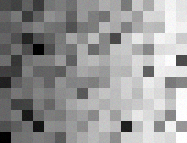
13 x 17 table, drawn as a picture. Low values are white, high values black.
Average level on the scale: 40%. Odd rows or columns: none. Calmest part: bottom middle. Slope: up to the left.
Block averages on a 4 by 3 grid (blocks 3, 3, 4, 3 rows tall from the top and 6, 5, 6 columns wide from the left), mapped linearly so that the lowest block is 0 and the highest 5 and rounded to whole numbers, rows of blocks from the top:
5 3 0 | 5 2 0 | 5 2 0 | 5 2 0
